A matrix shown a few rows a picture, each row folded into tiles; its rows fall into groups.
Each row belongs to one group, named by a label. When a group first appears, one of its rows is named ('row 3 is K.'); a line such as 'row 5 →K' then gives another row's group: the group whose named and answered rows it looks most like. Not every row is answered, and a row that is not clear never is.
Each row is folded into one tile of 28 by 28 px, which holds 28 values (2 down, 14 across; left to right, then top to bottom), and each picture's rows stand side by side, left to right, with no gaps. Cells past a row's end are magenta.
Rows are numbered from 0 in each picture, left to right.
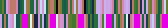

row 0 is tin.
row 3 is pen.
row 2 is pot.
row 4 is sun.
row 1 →sun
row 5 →tin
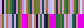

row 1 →pot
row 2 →tin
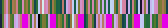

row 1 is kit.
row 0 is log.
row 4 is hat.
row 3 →log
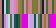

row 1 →hat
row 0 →kit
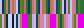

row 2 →tin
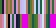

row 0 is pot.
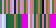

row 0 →hat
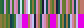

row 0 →pen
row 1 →hat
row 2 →pen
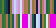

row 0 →pen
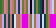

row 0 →pen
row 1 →pot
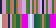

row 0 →pot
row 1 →hat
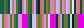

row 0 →kit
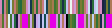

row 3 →kit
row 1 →sun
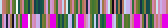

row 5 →pen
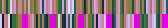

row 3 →pen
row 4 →log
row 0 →kit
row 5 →tin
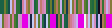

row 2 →log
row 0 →kit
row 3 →pot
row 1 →kit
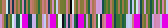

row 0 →tin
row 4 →pen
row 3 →sun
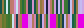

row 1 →pen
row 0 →tin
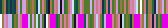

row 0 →pot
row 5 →hat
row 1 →kit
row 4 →pot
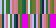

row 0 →kit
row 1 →hat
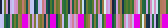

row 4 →log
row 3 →pen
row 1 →kit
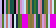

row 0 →pot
